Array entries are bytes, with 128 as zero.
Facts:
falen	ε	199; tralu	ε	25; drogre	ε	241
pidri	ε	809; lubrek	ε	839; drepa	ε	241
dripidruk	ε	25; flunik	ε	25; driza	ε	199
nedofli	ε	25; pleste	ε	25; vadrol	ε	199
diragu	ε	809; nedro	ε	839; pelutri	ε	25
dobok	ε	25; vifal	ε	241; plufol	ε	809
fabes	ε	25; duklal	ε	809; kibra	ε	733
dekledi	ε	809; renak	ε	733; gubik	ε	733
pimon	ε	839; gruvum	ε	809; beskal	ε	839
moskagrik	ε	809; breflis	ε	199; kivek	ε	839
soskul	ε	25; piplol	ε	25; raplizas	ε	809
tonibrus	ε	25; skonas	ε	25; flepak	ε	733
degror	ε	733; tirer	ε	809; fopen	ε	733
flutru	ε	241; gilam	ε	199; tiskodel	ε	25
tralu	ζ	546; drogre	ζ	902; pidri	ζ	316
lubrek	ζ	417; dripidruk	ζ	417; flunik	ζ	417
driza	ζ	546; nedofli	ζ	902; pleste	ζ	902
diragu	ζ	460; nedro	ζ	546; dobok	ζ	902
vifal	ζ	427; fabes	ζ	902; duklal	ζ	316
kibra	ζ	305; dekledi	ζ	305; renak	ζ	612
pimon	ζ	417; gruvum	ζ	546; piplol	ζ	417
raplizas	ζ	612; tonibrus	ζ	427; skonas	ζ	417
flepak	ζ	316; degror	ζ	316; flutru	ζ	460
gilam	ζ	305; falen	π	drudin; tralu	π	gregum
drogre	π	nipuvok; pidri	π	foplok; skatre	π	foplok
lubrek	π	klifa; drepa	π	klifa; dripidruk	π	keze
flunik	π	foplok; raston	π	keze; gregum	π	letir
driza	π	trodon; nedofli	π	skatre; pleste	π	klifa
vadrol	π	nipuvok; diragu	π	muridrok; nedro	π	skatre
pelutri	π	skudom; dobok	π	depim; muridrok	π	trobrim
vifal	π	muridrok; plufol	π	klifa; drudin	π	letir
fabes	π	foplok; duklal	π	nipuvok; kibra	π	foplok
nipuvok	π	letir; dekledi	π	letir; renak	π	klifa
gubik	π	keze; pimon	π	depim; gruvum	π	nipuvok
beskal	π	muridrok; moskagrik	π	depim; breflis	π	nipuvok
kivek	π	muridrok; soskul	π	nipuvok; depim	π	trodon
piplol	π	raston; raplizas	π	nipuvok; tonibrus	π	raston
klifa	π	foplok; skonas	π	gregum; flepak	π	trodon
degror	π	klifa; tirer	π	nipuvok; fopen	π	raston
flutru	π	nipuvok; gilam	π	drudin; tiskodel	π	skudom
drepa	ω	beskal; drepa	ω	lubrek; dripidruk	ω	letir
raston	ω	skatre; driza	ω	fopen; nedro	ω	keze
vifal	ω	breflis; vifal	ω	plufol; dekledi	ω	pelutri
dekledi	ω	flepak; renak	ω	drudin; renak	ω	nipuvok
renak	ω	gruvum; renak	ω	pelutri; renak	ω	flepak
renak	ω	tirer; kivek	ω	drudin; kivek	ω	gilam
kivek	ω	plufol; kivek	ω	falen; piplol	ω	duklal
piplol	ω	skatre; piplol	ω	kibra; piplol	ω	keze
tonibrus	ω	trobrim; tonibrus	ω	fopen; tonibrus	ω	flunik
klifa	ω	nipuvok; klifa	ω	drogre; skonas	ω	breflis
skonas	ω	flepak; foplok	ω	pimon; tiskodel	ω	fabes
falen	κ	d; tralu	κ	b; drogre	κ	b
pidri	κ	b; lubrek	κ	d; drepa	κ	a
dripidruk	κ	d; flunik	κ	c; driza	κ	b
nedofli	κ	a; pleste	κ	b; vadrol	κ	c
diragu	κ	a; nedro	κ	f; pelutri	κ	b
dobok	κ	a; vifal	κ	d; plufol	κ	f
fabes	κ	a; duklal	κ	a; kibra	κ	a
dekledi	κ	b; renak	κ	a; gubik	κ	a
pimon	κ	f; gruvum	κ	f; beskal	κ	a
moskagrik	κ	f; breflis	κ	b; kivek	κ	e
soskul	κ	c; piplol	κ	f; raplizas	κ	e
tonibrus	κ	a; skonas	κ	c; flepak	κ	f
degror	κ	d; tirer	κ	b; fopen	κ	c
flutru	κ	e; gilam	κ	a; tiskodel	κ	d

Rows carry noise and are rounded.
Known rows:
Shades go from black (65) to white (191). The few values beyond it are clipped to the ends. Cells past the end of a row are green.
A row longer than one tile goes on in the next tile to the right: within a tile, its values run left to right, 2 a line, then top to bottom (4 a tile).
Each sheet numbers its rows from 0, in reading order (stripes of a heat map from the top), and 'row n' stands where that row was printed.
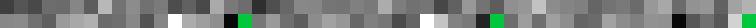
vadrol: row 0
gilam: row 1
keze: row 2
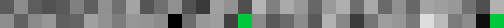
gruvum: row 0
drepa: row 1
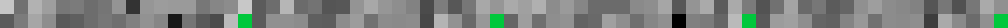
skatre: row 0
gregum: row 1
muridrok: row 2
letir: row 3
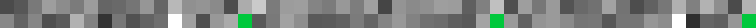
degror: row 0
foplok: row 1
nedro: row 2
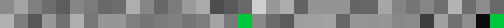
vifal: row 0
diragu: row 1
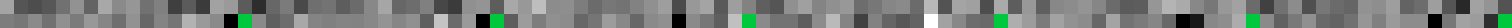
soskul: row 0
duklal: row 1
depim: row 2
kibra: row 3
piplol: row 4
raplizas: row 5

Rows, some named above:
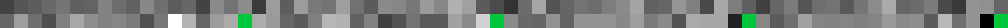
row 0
falen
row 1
flepak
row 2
flutru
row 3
duklal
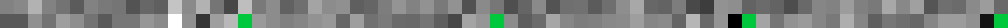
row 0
lubrek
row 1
dripidruk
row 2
duklal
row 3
skonas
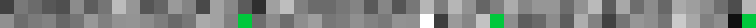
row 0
drogre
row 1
pimon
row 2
drepa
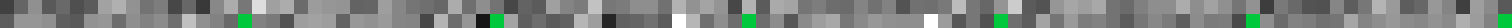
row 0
nipuvok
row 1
diragu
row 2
renak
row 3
beskal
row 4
flunik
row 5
drogre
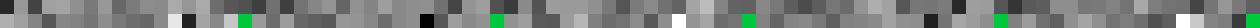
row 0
driza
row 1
tralu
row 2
fopen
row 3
tirer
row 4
gilam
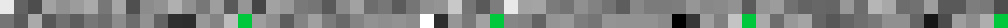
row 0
pleste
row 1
kivek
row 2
moskagrik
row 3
dekledi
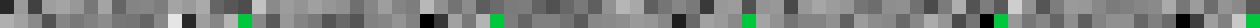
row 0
driza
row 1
pidri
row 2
tirer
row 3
tonibrus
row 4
pelutri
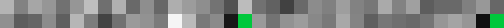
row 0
drepa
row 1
skonas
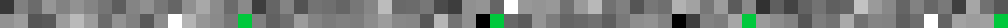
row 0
gubik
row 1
duklal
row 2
plufol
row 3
breflis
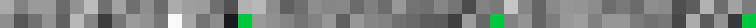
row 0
drepa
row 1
tiskodel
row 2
dobok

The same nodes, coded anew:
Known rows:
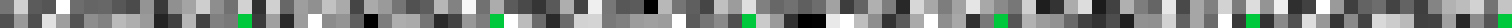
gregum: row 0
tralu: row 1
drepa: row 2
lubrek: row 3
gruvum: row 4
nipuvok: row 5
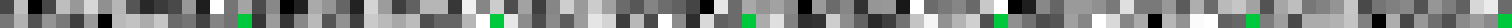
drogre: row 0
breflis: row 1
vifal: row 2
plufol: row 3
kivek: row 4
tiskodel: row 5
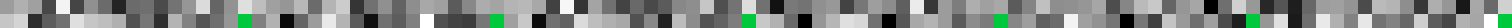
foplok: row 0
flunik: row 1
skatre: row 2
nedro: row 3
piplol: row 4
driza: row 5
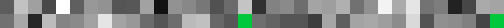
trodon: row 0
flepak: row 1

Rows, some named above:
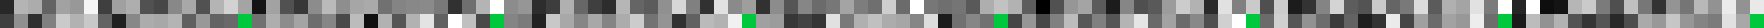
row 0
pelutri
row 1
diragu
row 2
falen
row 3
kibra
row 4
vadrol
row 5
raplizas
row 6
tirer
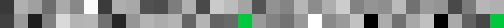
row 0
pelutri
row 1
tonibrus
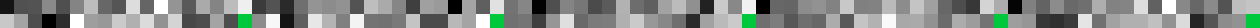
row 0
renak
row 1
driza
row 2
gilam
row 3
gubik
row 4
kibra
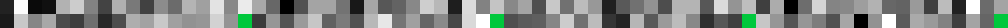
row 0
tirer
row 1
vadrol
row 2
skonas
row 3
flutru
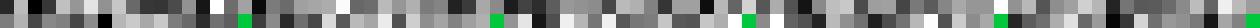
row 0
drogre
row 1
fopen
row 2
driza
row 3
pidri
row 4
soskul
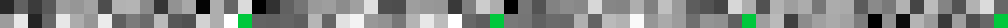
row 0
driza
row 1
beskal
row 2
gubik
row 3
dripidruk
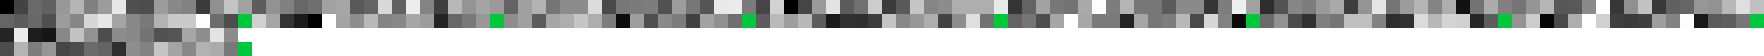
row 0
beskal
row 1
degror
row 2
tiskodel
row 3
duklal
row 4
dobok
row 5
pimon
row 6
pleste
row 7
dekledi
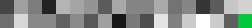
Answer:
moskagrik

